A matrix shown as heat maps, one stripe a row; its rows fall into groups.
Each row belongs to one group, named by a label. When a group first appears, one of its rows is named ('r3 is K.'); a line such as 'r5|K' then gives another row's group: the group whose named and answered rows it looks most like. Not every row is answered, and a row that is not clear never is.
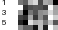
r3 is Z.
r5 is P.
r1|P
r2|Z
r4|Z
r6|Z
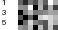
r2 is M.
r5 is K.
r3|K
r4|Z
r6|M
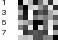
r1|K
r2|P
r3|Z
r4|P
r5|Z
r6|M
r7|Z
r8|M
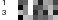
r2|K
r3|M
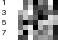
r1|M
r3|M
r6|M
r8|P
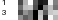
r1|K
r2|K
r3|Z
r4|Z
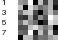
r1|M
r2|P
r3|K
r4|Z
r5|K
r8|K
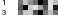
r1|K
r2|P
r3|K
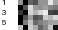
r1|Z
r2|P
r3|P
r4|K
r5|K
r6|P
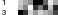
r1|Z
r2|M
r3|P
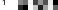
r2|P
